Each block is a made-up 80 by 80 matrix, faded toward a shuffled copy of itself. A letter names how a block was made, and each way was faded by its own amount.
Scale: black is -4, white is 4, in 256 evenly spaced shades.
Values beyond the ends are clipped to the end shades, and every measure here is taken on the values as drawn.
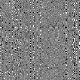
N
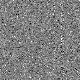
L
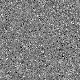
L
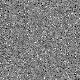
L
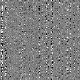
N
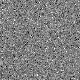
L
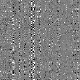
N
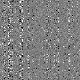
N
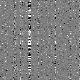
N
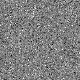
L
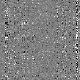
N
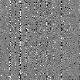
N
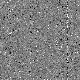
L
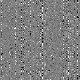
N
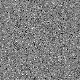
L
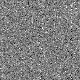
L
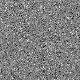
L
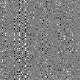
N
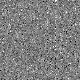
L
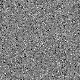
L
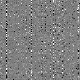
N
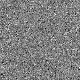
L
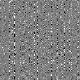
N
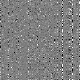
N
